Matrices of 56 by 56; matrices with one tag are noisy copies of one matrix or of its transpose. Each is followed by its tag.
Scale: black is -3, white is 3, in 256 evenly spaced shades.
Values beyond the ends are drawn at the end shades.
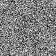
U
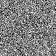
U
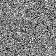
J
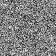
U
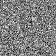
J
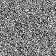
U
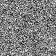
U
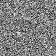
J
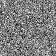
U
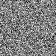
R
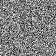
J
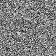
J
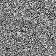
J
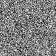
U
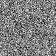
U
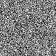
U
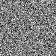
R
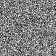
U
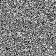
J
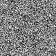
U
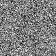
U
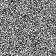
U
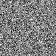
R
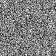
U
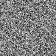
R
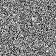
J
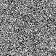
U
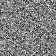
R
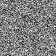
U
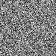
R
